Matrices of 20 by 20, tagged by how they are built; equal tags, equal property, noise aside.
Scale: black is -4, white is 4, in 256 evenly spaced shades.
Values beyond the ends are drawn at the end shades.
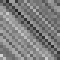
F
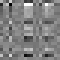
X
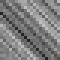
F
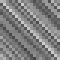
F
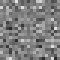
X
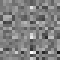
X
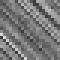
F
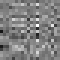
X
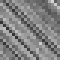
F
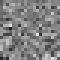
X
